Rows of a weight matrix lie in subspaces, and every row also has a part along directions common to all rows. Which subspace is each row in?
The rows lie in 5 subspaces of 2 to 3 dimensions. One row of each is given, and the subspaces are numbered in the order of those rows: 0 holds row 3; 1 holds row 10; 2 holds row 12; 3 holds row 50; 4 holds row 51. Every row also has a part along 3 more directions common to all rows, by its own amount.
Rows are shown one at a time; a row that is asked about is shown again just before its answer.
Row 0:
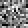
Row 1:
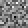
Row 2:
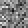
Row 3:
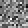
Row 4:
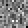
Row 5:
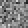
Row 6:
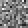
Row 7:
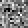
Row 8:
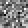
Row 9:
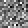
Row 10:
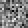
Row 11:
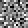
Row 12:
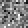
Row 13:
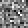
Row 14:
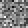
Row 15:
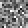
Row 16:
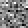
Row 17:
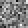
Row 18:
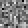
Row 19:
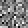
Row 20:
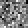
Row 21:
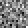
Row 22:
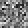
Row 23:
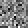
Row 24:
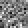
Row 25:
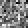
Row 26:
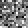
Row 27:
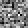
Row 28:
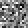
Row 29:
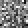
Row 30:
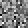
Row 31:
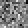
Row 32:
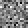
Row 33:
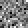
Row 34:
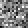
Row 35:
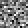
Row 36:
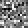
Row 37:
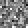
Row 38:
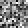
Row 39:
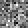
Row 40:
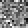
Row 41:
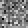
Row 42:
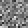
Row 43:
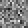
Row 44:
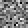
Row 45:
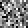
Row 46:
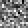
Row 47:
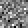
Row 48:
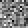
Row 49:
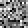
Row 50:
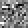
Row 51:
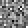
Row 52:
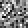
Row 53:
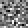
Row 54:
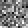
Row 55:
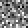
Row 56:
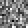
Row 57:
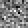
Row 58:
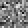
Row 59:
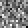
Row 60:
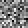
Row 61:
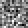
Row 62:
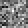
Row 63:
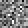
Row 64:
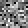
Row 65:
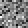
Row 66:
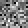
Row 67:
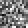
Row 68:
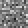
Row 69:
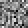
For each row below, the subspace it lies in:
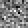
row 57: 3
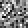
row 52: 2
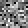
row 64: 1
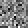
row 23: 0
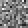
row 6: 1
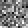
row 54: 0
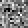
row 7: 3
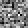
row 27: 3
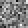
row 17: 2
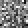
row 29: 1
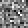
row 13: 3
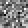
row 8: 2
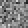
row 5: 2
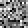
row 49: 3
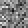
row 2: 3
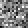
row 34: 0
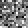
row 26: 0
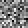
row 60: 4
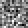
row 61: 1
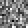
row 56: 4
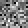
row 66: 1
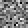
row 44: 0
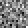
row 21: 4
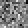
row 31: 2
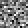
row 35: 1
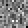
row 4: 4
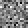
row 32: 0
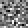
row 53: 1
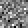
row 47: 2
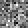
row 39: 1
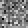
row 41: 1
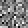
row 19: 0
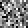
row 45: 2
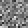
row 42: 0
